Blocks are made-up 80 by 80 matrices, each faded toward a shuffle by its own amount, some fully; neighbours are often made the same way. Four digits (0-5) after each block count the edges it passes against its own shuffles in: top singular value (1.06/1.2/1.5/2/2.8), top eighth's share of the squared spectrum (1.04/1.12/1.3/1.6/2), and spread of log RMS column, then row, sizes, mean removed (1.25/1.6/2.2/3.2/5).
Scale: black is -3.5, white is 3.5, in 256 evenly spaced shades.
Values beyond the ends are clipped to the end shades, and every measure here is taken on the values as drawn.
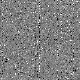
2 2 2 0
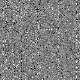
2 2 3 0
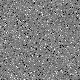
0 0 0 0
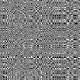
5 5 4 4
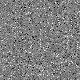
3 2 0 0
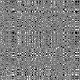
5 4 3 3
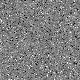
2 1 0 0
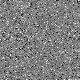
2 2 0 0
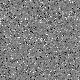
2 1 0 0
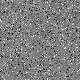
0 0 0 0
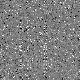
3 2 1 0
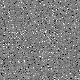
2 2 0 0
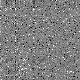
3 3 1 0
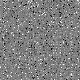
3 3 1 0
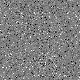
3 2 1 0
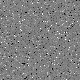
0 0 0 0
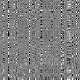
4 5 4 2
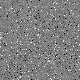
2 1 1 0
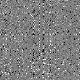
4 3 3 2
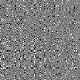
4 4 3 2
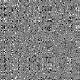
4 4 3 2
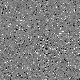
2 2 0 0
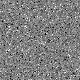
0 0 0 0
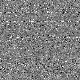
1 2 0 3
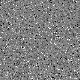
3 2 0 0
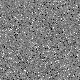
0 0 0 0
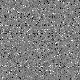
3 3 0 2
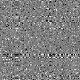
4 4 1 3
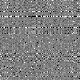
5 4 2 3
